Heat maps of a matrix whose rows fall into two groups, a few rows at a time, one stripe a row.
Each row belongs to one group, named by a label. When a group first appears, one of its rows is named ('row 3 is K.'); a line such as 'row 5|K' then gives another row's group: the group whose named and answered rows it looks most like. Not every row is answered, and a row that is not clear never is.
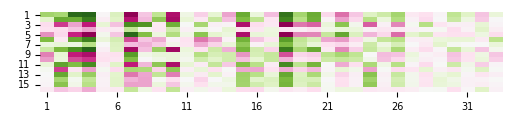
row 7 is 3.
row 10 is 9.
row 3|9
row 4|9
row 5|9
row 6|3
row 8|3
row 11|3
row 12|9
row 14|3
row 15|3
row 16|9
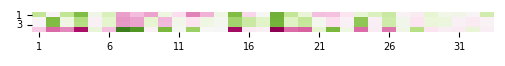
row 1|3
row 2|3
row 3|3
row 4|9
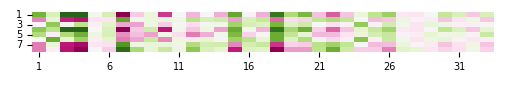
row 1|3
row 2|9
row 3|3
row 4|3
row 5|3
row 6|3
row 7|9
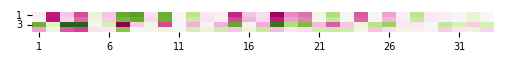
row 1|9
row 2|9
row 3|3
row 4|9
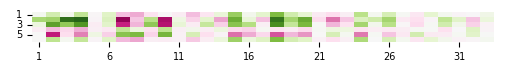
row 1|3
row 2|3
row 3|3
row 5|9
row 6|3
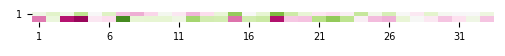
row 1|3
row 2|9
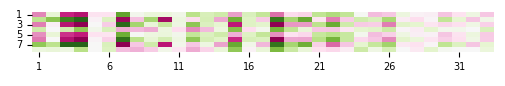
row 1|9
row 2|3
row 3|9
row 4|3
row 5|9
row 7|3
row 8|3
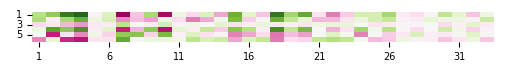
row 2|3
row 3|9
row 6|9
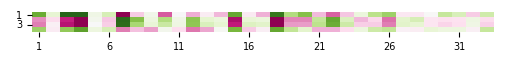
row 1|3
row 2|9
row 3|9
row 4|3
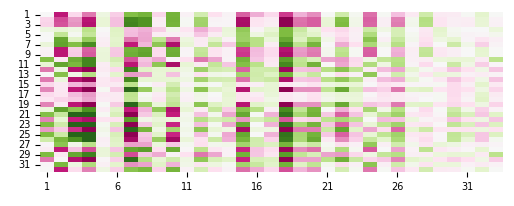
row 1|9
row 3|9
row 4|3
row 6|3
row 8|9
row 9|9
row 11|3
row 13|3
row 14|9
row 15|9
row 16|9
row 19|9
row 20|3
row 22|9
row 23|3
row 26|3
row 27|3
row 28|9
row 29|3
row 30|9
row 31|3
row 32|9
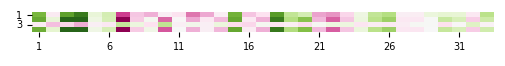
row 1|3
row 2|3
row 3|9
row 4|3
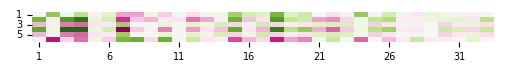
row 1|3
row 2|3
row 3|9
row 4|3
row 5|9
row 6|9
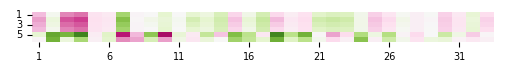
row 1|9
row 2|9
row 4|9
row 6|3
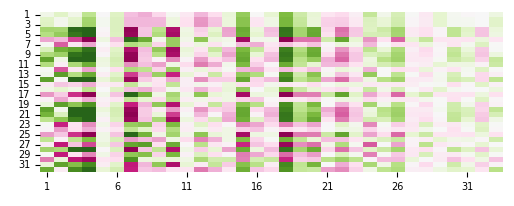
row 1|3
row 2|3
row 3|3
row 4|3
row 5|3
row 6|9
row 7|9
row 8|3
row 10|3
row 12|9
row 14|3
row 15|9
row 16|3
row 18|9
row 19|3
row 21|3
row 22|3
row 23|9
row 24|9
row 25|9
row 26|3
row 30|9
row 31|3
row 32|3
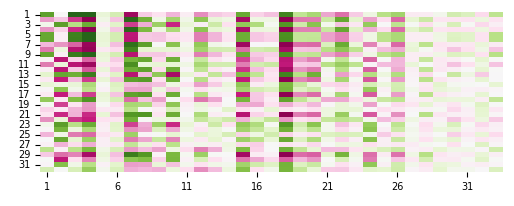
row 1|3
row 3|3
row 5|3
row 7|9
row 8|9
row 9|3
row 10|9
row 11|9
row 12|9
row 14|9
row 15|3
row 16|3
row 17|9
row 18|3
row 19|9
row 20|9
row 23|3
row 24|3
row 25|9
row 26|3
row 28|3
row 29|9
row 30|9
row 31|3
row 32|3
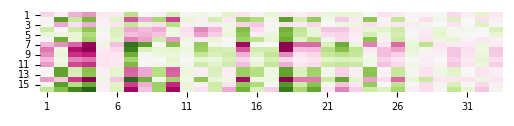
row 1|9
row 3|9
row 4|3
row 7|9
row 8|9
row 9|9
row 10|9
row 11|9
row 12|3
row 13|3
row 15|3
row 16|3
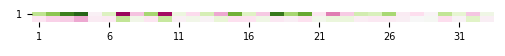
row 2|9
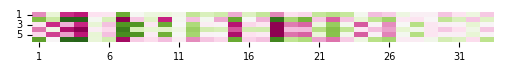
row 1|9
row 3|9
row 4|9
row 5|9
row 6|3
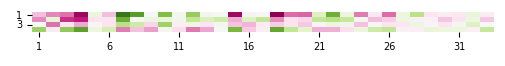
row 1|9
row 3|9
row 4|3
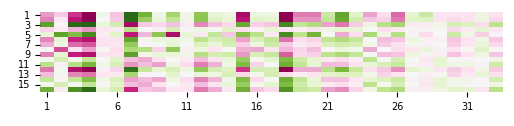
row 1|9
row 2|9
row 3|3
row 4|9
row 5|3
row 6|9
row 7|9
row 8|9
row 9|9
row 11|3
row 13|9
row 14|3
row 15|3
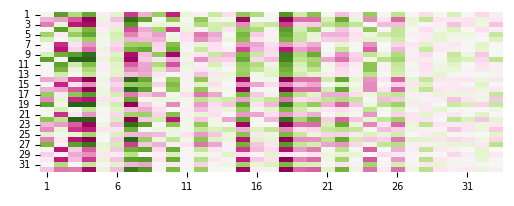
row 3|9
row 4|3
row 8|9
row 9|3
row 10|3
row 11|3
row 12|3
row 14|9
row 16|9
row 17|3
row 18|9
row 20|3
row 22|3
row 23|9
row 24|9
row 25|3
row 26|9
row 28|9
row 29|9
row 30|9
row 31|3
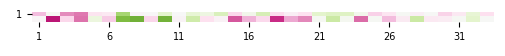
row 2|9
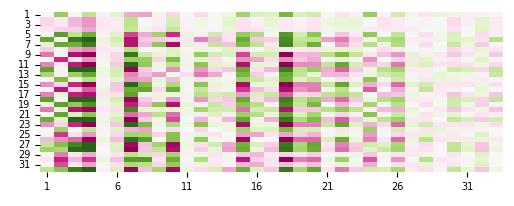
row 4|9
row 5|3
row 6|3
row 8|9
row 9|9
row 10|9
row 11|9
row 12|3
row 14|3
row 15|9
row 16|9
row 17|9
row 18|3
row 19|3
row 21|3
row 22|3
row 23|9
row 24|3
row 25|9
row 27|3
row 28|3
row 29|9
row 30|9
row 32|3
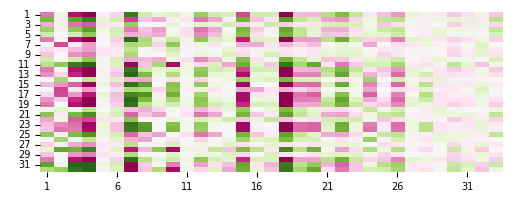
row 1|9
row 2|3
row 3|9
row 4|3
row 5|3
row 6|9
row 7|9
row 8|9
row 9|9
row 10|3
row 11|3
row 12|9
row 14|3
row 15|9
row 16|9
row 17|9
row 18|9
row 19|9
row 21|3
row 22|9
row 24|9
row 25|3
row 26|3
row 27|9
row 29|9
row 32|3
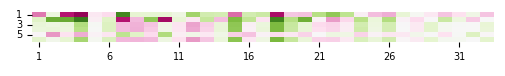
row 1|9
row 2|3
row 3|3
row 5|9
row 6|3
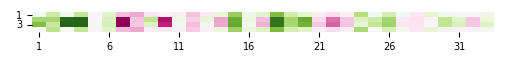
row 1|3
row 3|3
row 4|3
